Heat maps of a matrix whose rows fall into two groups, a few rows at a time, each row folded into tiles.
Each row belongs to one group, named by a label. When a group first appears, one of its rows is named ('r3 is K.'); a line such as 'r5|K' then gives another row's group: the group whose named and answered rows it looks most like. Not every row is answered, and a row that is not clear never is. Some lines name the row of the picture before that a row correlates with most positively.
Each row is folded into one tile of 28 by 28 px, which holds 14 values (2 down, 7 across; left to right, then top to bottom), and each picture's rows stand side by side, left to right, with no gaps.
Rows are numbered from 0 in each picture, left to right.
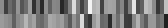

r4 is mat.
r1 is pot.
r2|pot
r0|pot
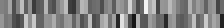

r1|pot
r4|mat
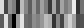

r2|mat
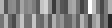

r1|pot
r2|pot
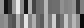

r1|pot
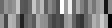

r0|mat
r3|mat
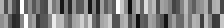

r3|pot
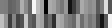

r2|pot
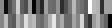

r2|pot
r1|pot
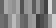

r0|mat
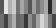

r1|mat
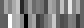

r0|mat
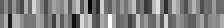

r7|pot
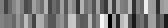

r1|mat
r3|mat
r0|pot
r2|mat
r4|mat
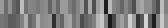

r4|mat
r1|mat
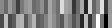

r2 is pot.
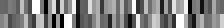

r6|mat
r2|mat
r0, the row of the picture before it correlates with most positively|1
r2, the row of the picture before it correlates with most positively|3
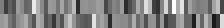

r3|mat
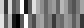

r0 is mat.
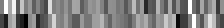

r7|mat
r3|mat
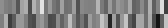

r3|mat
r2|mat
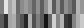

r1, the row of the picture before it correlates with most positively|5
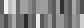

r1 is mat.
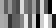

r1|mat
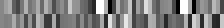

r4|mat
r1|mat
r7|mat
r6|pot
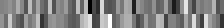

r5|mat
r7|mat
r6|pot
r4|mat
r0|mat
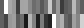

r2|pot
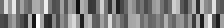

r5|pot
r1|mat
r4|pot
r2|mat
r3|pot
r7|mat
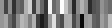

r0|pot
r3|pot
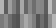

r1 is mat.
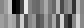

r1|pot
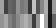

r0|pot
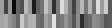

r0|pot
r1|pot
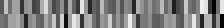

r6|pot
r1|pot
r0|mat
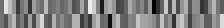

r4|pot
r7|pot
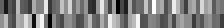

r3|pot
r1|mat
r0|pot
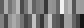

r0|mat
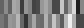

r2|mat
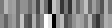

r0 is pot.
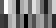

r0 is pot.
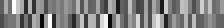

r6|pot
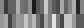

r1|pot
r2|mat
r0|pot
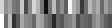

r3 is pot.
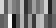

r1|mat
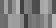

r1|pot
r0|mat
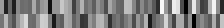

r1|mat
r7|pot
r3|mat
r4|pot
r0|pot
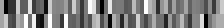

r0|pot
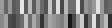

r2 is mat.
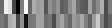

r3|mat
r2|pot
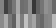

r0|pot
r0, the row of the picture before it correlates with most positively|2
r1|pot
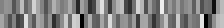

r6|mat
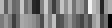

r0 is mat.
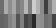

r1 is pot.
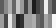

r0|mat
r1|pot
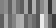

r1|mat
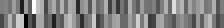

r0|mat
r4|pot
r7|mat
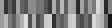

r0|pot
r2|mat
